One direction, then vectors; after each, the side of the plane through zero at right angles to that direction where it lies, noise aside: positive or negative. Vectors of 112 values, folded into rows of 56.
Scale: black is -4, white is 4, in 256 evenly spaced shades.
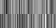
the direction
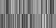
positive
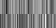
positive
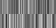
negative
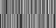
positive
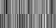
positive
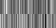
negative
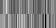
negative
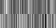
negative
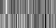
negative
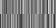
positive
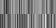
positive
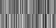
negative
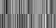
positive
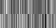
negative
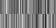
negative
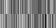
negative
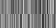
negative
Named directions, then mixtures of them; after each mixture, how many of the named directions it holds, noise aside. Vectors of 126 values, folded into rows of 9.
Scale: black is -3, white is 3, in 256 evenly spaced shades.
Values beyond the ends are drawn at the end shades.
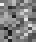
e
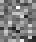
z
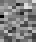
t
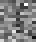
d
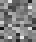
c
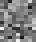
one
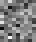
three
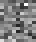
one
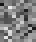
one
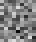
three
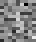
one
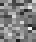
three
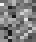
one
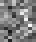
one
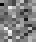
one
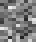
two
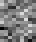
three
